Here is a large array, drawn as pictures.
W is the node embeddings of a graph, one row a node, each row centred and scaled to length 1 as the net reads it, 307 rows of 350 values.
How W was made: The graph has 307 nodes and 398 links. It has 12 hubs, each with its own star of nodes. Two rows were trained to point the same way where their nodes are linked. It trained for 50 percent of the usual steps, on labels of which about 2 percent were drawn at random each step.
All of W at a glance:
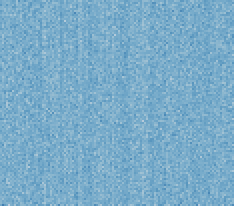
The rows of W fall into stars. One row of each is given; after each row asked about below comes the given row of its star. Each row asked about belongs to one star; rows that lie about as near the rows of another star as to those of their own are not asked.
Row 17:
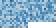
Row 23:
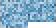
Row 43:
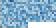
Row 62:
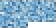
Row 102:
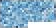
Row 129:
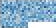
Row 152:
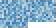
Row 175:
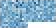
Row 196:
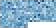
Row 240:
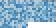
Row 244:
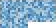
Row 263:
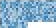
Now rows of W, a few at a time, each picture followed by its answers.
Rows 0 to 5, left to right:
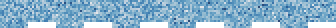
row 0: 175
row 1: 240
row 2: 102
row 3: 152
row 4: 43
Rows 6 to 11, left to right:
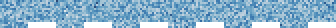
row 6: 196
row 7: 102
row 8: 244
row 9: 244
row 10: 263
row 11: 17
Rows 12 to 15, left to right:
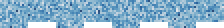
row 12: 175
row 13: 240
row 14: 196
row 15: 102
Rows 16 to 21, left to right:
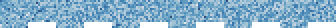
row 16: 102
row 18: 240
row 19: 244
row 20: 240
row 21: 23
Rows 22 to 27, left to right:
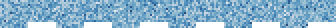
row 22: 175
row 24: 152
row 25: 196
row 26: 129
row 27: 263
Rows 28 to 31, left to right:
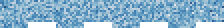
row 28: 196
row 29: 23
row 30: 23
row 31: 240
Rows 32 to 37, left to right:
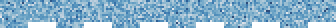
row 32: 196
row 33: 240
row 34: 43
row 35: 62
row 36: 240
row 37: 17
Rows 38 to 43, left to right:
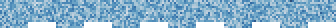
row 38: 17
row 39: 263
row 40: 244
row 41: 244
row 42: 102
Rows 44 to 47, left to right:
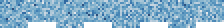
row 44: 196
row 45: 23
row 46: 17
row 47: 240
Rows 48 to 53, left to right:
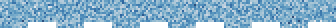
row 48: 240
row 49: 129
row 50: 23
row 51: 17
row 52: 43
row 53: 17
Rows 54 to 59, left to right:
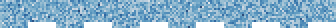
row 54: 129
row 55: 129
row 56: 23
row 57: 152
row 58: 17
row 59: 129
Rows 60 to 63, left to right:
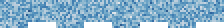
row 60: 244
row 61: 129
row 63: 17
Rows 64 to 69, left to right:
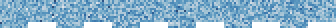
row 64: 17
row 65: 240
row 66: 23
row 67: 244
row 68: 129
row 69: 244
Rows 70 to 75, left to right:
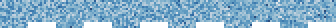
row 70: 62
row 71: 263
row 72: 196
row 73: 102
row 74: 263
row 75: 196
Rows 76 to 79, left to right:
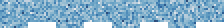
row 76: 23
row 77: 17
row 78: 240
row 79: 129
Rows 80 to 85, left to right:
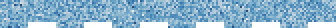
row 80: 175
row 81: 102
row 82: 196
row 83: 43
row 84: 175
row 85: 102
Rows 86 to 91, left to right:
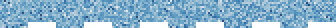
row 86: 23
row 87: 263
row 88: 62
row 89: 43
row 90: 263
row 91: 240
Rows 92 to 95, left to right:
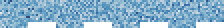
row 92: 23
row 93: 17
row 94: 23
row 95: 129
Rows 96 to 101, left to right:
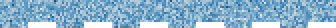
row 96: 17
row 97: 129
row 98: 175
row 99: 240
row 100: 152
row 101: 263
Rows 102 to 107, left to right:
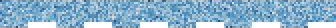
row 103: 129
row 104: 196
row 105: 17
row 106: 43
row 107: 102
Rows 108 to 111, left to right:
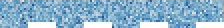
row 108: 244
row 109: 62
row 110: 43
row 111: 196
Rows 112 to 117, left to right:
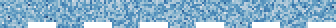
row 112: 240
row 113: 43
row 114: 17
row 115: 17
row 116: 102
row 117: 17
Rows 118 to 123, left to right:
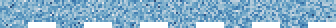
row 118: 17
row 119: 196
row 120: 196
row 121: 43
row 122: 244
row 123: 244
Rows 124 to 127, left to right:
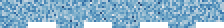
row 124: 62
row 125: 196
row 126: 240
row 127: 43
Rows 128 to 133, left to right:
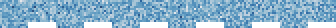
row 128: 43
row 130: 263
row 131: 17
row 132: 263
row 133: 240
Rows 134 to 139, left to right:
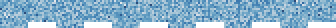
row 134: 263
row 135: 129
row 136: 43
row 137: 196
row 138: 152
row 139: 175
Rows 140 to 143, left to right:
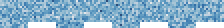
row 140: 17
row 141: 196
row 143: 175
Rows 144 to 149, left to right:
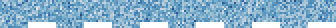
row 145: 62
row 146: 102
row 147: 62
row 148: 129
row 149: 263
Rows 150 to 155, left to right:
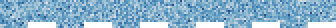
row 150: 196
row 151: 62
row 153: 175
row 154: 152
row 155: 43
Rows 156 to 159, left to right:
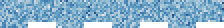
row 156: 240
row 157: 23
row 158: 240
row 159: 17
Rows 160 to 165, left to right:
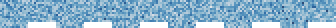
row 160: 43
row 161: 23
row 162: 62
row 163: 263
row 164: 17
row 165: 152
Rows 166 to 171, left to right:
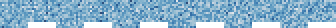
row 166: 240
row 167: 240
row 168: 129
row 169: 196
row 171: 23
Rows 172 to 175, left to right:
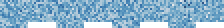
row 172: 43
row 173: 129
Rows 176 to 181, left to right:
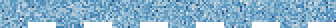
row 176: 152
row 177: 196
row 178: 102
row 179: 244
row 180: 175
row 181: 240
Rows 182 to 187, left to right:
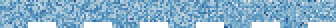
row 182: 17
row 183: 175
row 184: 196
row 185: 102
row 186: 43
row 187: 196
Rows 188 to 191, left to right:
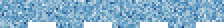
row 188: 244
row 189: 62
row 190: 43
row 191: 263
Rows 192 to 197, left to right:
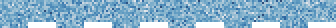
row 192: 17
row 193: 129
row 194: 240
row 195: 62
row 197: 244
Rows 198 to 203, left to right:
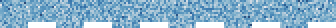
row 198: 102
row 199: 152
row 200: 244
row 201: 62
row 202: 62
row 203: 129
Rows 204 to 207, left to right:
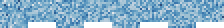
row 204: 129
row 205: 263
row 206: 23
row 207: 102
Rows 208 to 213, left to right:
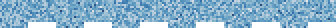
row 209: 152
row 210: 152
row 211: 152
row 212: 23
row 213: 23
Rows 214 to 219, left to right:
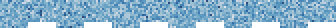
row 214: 23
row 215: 23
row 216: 263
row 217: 43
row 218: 175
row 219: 196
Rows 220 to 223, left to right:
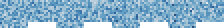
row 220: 175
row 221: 23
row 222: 62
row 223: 129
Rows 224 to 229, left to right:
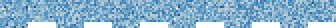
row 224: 263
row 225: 129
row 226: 240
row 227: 102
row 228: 152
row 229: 175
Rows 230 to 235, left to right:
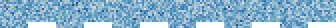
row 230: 263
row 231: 129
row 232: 244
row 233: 129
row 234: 62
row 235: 196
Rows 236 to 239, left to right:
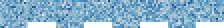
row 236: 43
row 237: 196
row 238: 102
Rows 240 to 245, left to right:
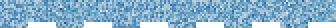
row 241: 62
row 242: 129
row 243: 23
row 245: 129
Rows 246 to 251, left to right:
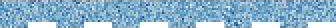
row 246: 129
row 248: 263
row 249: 152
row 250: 62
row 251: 62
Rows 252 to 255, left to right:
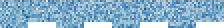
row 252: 129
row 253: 129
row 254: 102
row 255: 263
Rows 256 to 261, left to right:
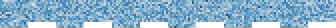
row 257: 62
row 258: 17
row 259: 43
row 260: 244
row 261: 43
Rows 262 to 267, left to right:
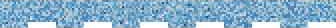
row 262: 23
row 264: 17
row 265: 175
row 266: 263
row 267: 43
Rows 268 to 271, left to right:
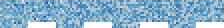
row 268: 240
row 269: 17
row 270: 240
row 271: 62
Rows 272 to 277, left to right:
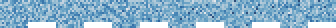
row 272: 152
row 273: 17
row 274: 43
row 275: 43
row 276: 23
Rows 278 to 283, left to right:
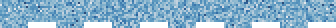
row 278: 102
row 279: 175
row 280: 62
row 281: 17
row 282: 129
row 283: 263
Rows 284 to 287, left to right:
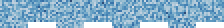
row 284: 102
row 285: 175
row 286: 129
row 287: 175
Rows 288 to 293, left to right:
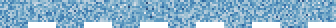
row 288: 244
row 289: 244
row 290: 175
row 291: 62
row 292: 129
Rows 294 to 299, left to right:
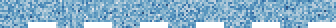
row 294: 244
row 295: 129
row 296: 23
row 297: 23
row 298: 263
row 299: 196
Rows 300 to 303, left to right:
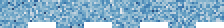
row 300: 196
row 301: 263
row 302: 102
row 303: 43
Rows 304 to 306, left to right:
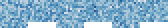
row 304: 175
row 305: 102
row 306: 62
